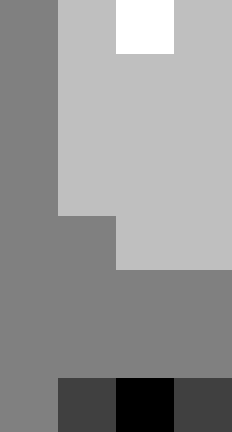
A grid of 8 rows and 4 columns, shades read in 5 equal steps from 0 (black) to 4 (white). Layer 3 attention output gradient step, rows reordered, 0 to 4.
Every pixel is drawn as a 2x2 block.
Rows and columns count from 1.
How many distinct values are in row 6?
1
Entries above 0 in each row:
4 4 4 4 4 4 4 3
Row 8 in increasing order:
0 1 1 2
